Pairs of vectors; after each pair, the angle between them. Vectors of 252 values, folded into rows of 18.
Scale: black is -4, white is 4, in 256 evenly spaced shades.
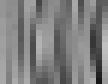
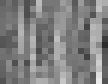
nearly opposite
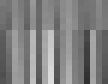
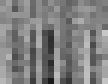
nearly opposite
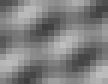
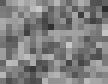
partly aligned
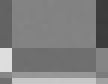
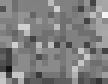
partly opposed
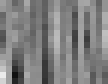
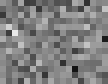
orthogonal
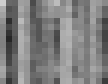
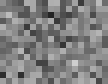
orthogonal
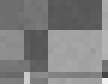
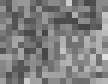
partly aligned
